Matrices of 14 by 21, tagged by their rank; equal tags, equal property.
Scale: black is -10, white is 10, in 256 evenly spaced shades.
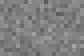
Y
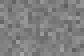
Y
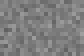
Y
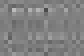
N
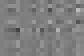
N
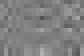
N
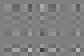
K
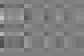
K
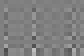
K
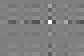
K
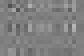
N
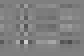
K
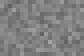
Y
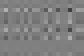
K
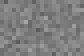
Y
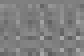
N
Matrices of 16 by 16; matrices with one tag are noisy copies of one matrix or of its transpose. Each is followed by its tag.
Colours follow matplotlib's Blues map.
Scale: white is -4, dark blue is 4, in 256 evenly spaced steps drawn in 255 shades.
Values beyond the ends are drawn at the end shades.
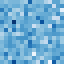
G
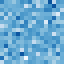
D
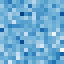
G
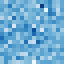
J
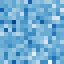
G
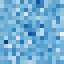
J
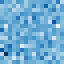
D
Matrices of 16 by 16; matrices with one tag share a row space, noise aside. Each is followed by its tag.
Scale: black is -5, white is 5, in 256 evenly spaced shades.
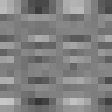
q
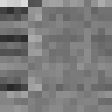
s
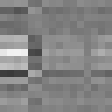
s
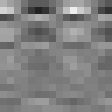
q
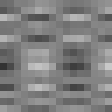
q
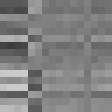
s
